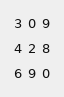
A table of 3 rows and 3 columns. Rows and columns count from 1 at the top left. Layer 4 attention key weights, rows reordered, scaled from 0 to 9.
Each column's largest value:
6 9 9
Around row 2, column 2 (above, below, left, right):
0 9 4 8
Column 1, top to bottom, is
3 4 6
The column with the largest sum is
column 3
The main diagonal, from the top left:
3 2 0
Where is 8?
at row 2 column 3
